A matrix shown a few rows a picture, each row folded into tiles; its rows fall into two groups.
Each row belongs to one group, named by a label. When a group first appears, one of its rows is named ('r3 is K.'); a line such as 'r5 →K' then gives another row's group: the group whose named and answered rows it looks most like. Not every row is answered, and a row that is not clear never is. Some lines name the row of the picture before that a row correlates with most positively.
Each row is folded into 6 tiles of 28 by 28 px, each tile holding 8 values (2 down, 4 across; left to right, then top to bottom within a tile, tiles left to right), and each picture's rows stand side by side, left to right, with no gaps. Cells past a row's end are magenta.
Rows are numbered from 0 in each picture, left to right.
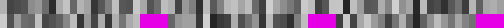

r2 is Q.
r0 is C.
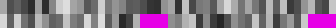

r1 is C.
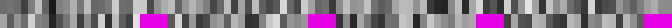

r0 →C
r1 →Q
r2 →Q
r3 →Q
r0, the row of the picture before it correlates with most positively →1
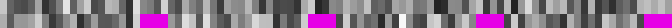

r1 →C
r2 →Q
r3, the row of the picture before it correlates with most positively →3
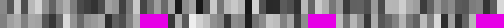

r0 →C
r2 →C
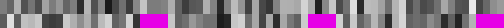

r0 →Q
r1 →C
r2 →C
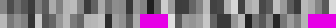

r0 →C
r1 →C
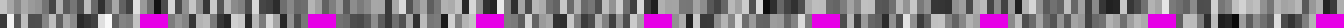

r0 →Q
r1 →Q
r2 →C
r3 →C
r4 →Q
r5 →Q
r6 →Q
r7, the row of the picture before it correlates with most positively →0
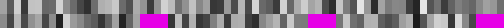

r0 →C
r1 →Q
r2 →Q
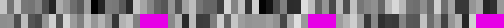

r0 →Q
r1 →Q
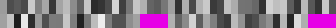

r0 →Q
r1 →C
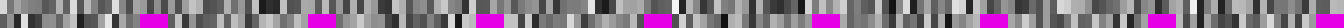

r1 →Q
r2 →C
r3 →Q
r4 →Q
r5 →C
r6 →C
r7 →C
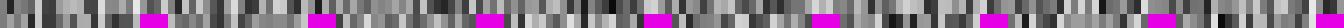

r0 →C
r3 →Q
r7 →C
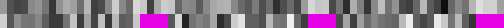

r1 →Q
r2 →Q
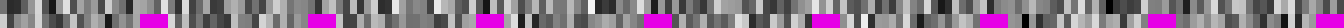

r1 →C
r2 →C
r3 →Q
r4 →Q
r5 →Q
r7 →C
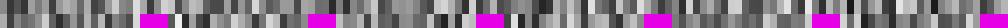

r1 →Q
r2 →C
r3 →Q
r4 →C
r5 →C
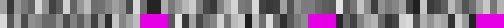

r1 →Q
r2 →Q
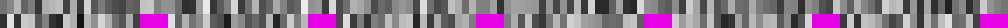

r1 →C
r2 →Q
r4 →C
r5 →Q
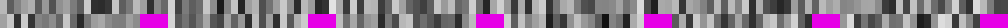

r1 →C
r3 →C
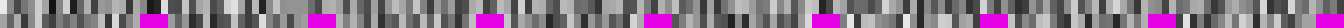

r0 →C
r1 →C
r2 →C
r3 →C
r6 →C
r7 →Q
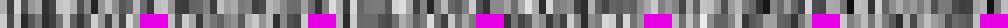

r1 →C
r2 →C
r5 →C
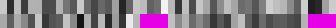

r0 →C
